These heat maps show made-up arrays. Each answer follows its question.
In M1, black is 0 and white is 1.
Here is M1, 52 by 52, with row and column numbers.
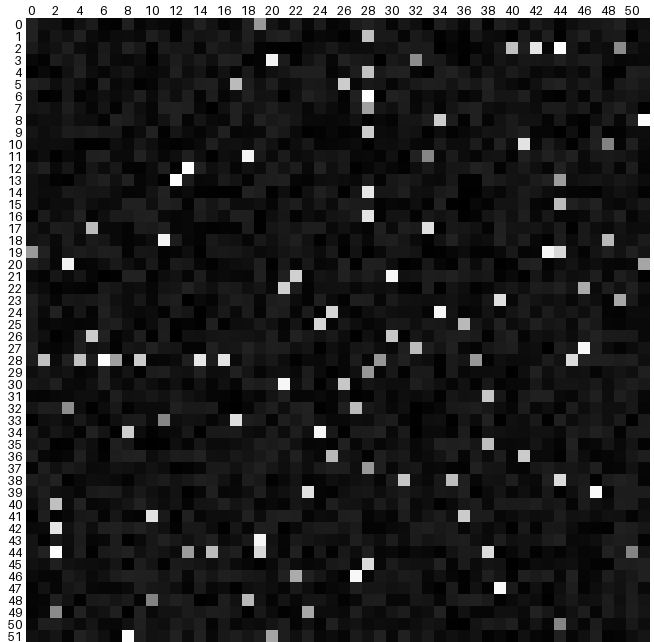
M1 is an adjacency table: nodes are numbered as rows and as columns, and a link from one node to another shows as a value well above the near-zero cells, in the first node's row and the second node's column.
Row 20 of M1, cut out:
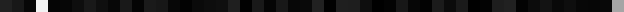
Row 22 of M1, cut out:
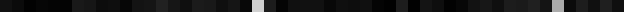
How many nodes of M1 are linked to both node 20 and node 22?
0
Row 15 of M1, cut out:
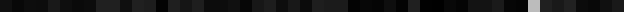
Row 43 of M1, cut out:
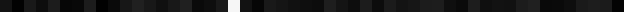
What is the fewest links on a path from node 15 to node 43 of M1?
3
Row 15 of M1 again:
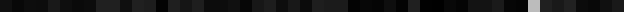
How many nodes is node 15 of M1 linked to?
1
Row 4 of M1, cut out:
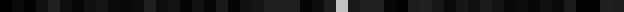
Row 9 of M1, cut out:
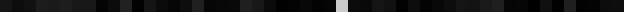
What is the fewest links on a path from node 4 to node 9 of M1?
2
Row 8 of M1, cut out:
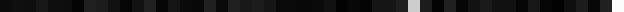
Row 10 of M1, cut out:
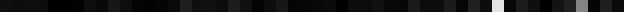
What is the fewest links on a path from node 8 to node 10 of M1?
6
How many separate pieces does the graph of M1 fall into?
3
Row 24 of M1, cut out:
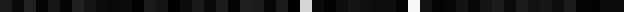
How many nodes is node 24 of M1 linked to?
2
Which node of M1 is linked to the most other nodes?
node 28
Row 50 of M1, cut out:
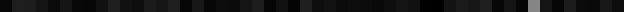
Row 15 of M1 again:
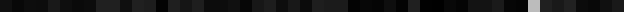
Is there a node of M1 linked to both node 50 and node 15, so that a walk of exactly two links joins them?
yes
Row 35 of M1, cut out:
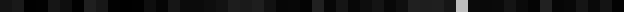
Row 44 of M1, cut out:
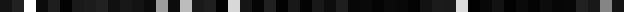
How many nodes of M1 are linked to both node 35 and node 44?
1
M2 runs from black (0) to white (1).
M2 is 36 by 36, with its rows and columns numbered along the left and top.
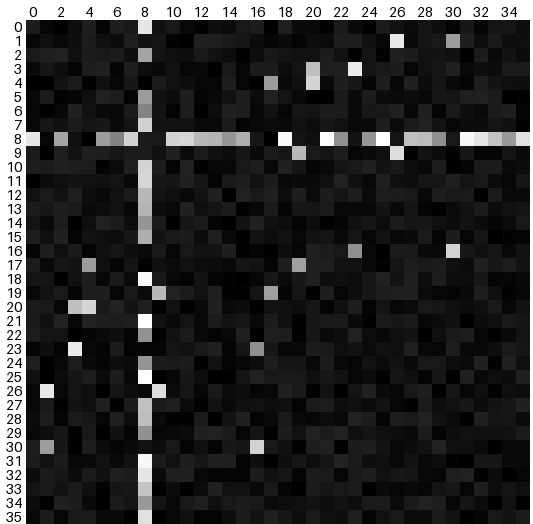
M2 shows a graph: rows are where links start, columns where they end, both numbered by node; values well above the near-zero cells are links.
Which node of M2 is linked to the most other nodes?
node 8
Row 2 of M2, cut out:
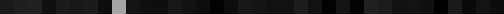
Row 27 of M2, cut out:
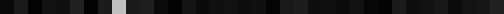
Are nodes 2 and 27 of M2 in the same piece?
yes
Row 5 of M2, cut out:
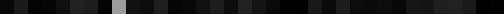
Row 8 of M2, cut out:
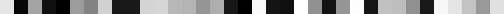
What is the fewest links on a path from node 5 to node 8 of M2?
1
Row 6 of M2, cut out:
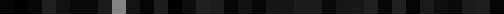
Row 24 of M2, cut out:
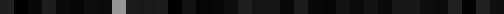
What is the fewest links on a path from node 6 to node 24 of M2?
2
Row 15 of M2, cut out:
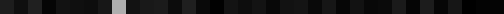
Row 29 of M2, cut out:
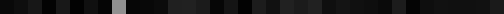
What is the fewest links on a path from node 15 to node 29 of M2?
2
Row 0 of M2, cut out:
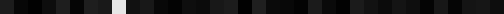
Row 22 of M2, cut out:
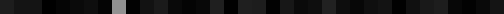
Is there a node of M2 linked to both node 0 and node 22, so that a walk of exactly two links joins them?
yes
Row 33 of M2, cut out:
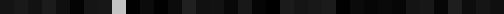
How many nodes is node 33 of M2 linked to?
1
